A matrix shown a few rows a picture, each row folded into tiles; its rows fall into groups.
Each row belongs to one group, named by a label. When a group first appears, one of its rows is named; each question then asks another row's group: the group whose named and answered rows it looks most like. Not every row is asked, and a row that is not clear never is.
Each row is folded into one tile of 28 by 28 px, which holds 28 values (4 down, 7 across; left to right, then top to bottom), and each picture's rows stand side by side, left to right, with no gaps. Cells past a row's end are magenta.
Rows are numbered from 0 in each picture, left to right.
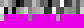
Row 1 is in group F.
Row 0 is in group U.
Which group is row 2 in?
F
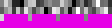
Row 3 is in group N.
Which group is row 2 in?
U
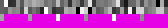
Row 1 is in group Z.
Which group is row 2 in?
F
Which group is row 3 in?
U
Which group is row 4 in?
F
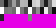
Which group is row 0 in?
N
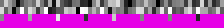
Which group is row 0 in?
U
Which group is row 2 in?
F
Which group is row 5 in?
U
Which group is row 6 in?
N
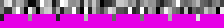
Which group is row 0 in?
Z
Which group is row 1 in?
N
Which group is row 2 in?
Z
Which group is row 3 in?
U
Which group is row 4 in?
Z
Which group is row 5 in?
U
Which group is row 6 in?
Z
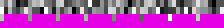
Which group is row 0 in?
U
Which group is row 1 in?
Z
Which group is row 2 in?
F
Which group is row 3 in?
F
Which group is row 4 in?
U
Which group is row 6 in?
F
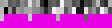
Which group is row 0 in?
U
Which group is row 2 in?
Z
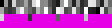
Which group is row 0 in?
N
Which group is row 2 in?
Z
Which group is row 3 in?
Z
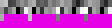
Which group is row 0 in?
F
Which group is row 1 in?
U
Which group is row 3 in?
U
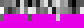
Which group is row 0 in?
N
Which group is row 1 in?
N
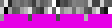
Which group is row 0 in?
U
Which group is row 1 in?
N
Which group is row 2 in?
N
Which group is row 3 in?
F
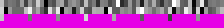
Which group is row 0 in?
U
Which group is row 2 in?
U
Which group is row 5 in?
N
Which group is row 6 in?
Z
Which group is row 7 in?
U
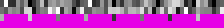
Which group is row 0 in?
F
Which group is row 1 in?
N
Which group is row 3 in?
F
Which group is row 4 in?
N
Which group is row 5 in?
U
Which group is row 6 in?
Z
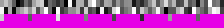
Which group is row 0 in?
U
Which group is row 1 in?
Z
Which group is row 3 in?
Z
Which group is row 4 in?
N
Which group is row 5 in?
N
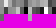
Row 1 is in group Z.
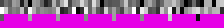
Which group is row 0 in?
N
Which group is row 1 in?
N
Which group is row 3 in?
U
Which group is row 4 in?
N
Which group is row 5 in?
N
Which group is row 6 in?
U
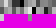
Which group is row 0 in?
F
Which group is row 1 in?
U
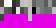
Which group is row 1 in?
U
